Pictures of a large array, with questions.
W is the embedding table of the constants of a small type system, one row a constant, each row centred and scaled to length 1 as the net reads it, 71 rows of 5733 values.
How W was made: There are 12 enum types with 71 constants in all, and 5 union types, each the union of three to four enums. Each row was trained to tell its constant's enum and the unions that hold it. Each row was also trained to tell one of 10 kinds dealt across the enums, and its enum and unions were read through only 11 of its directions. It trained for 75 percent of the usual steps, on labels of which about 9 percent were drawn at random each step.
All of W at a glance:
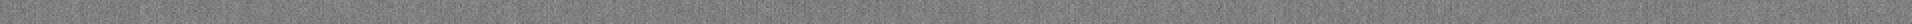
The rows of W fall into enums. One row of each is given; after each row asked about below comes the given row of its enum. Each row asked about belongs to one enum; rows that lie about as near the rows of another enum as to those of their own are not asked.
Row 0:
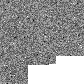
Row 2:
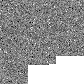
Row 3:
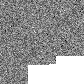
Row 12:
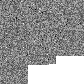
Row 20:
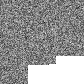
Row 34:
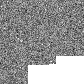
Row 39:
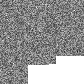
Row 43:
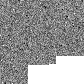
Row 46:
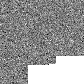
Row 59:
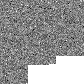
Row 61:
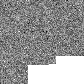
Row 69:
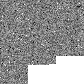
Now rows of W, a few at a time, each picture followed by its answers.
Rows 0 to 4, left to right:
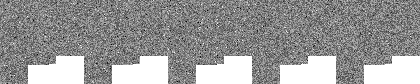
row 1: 69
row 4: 39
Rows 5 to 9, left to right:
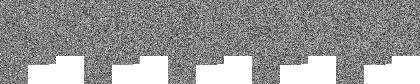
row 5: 3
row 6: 69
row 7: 2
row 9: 20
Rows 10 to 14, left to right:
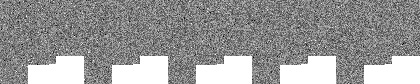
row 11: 2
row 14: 12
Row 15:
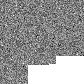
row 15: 59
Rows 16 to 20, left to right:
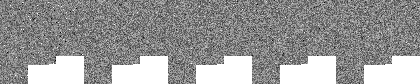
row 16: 43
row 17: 34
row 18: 59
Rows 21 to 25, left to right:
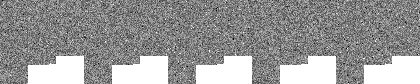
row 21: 34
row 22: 59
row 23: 2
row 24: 39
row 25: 3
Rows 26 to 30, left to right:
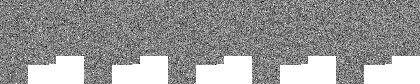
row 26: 3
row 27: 34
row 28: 3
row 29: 2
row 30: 20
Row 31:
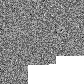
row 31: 39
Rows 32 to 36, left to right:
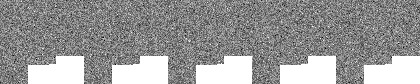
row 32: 39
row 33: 46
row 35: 39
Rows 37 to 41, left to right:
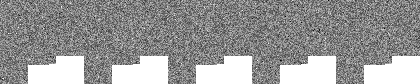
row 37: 46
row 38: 12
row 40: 20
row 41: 3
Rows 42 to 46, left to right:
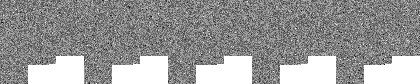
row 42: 61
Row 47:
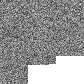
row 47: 0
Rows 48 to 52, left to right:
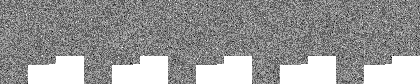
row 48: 61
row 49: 20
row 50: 59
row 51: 69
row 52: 2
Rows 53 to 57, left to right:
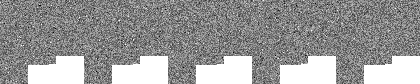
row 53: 12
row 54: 69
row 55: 12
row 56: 3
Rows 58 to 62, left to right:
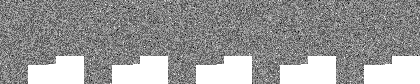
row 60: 12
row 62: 34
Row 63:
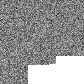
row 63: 20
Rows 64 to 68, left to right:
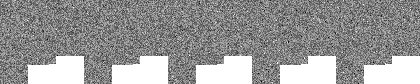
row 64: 61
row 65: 69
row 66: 20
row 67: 59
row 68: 59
